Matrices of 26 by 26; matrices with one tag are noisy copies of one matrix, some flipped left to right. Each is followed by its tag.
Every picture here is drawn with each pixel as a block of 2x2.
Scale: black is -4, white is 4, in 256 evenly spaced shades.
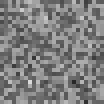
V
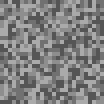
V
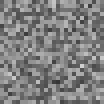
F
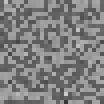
F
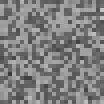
V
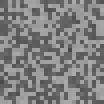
V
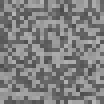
F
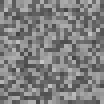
F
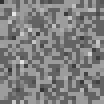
V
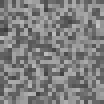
V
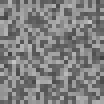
V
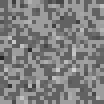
V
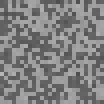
V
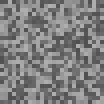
V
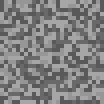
F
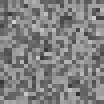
V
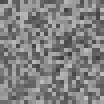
V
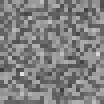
F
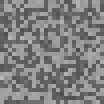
F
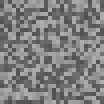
F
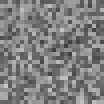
V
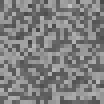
F
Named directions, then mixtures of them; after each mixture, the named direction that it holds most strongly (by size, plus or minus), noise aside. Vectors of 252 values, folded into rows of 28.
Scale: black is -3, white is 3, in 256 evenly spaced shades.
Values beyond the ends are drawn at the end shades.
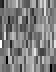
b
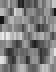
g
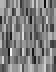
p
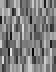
p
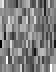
b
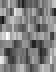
g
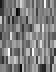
p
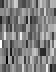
b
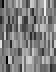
b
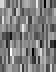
p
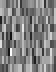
p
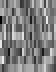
p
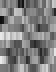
g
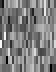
b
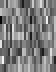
p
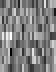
p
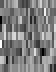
b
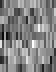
g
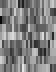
g
